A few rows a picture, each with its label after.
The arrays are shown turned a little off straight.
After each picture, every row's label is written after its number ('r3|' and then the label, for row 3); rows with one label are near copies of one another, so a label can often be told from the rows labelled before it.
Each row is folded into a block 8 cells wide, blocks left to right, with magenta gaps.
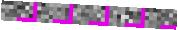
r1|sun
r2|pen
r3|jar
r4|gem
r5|sun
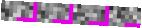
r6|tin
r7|tin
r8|pen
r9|jar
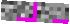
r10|sun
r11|pen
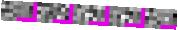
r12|pen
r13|sun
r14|gem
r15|gem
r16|pen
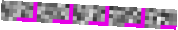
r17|tin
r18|jar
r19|tin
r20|sun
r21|gem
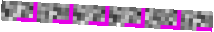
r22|tin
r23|gem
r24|tin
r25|tin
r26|jar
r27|gem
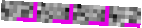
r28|tin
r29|pen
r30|pen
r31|tin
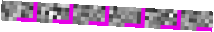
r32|tin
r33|gem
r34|jar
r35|pen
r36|sun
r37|jar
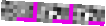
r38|pen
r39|gem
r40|gem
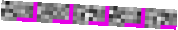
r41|pen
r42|jar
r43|gem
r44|pen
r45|gem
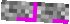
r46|jar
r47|jar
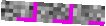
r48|pen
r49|sun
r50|jar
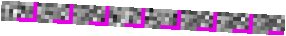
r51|gem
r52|jar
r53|sun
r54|tin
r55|pen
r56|sun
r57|sun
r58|sun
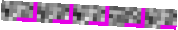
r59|tin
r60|tin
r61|tin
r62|sun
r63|tin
